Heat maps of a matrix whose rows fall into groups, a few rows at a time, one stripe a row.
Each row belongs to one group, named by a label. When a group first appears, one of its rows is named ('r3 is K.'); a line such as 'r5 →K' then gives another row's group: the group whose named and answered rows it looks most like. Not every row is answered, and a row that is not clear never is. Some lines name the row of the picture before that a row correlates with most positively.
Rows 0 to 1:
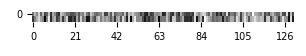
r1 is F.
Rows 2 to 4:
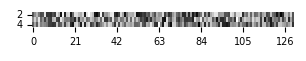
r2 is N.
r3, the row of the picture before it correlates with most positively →0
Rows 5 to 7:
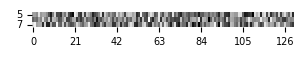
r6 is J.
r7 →N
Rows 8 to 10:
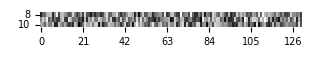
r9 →F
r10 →N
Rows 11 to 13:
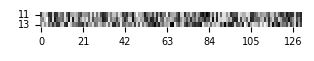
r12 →N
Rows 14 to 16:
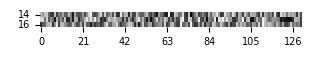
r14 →F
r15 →N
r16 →J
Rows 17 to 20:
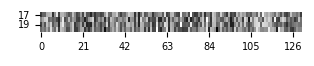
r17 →J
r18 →F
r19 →J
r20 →J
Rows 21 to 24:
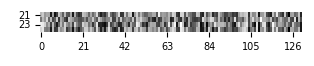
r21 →N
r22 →F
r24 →N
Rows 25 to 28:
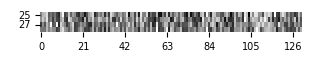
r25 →F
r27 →J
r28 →J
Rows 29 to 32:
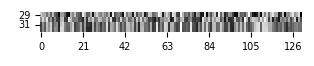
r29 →N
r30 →F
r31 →J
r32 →J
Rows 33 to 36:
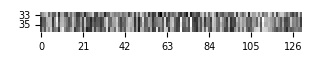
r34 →J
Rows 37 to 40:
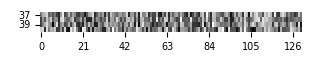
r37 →F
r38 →J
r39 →F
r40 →N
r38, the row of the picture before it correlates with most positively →36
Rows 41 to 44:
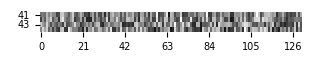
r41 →J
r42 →J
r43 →N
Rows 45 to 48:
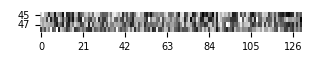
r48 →J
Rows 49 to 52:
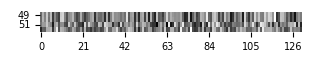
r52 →J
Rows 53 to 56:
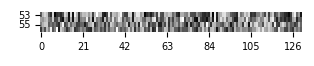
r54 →N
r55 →F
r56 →J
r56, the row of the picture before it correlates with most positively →52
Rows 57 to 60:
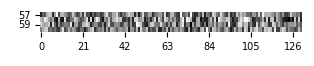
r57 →J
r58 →N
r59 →N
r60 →F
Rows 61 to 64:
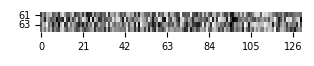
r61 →J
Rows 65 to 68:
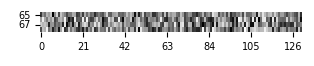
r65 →J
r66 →N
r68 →F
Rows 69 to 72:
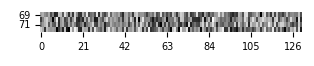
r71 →F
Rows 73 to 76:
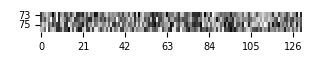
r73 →F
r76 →N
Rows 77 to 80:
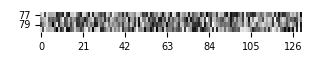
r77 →N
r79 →F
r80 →N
